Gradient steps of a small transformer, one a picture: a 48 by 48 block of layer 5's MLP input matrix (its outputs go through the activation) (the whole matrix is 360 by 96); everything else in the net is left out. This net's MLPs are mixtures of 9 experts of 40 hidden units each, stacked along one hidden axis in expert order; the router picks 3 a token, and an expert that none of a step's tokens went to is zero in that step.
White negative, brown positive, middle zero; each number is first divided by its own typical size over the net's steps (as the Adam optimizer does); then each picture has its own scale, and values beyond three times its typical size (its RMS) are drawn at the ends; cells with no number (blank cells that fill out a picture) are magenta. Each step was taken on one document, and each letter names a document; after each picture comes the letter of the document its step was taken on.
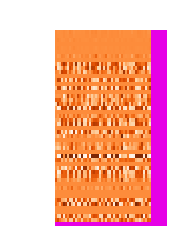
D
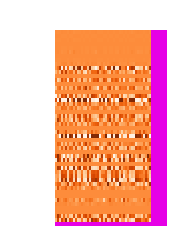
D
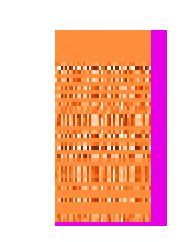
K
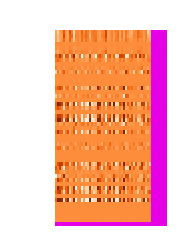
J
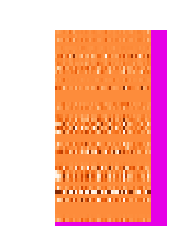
J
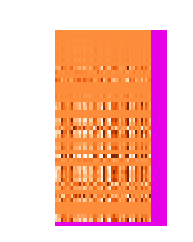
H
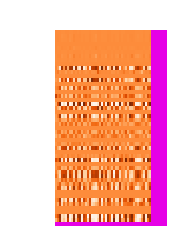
K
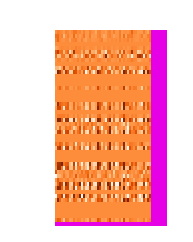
J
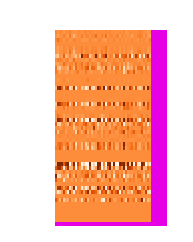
J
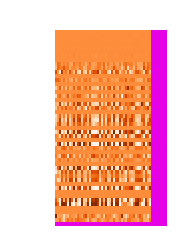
D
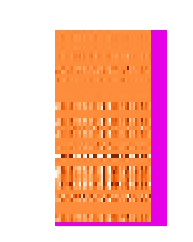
H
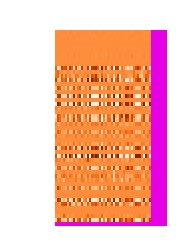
K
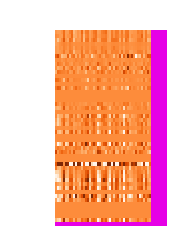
J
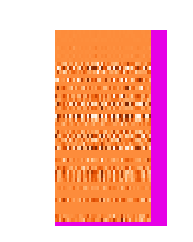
K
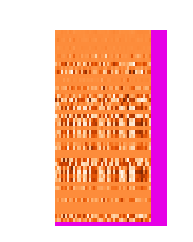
D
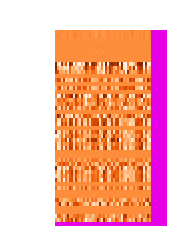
D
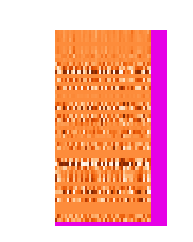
D
